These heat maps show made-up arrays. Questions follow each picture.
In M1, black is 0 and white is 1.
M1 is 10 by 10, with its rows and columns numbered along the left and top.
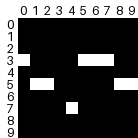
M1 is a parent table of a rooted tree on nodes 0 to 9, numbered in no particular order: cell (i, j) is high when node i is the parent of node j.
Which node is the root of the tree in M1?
3
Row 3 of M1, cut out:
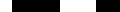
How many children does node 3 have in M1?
4
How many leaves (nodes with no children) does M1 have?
7
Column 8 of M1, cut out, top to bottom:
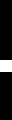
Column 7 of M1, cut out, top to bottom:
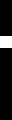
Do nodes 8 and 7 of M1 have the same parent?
no
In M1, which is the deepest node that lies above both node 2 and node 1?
5
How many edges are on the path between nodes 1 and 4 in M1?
4
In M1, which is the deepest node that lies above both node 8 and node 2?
5
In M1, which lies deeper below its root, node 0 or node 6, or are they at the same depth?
the same depth
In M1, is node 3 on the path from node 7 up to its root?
yes
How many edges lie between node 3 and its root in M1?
0
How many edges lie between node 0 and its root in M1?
1
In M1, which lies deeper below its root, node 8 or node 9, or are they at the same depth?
the same depth
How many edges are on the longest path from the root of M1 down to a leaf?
2
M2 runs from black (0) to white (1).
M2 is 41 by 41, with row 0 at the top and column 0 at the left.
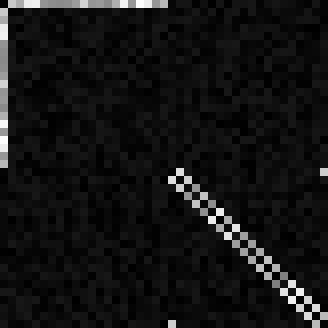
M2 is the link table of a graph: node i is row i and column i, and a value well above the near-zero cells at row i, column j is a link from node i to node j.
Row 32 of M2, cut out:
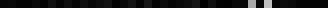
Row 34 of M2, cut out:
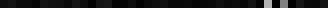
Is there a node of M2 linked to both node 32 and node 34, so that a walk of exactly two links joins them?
yes
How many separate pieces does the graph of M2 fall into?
2
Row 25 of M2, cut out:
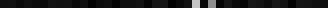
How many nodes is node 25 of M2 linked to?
2
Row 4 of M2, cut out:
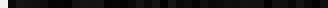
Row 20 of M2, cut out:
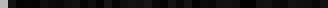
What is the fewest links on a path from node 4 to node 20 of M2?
2
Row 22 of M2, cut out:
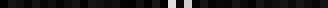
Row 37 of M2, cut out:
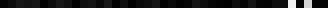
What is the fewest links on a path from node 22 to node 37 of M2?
5
